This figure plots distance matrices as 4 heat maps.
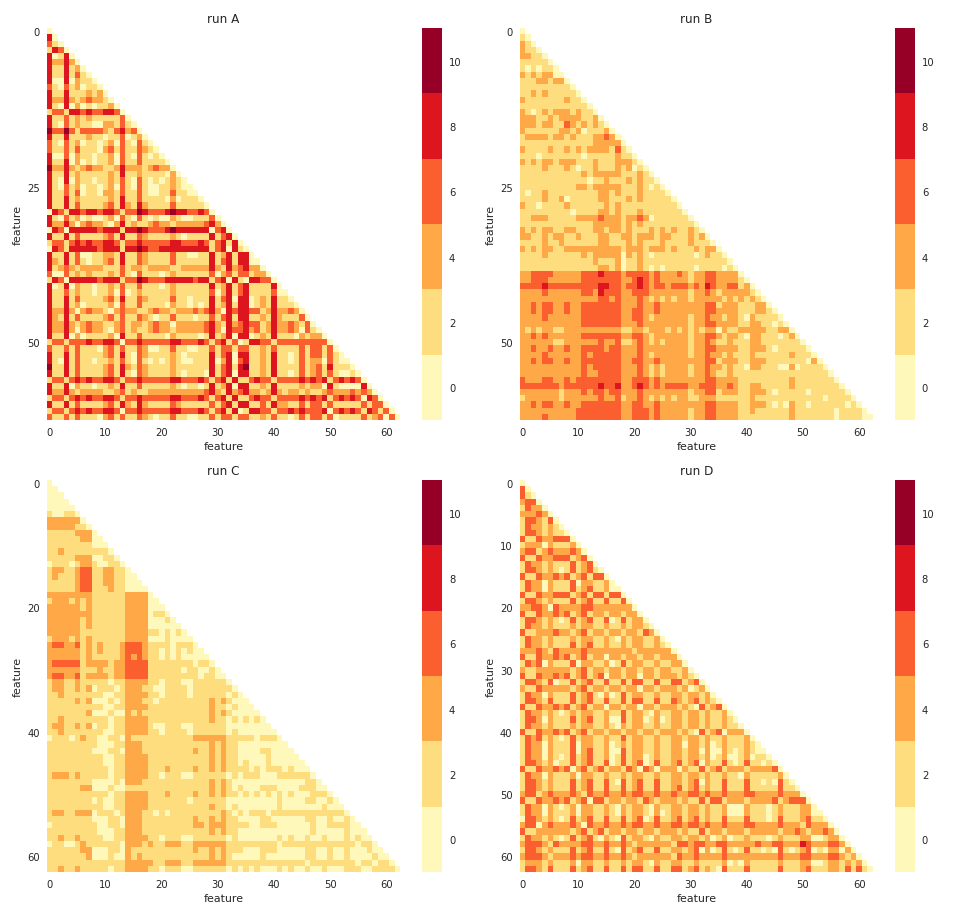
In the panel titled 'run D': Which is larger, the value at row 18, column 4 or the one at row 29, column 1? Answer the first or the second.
the second
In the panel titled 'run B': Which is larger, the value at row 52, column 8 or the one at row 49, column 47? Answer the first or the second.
the first
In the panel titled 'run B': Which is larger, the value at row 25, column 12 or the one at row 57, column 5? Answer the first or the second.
the second
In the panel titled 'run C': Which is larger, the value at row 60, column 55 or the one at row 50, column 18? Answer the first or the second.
the second
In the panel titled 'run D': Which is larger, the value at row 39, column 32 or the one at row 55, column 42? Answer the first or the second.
the second
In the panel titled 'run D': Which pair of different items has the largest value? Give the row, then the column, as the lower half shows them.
58, 50
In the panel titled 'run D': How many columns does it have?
63
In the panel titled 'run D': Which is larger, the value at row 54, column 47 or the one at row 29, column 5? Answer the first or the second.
the second
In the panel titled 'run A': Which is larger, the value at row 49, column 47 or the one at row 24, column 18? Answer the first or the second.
the first
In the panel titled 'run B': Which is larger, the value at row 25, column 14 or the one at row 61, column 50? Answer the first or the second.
the first
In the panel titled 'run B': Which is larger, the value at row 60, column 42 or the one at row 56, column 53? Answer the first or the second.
the first
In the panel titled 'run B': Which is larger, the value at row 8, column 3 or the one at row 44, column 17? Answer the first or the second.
the second
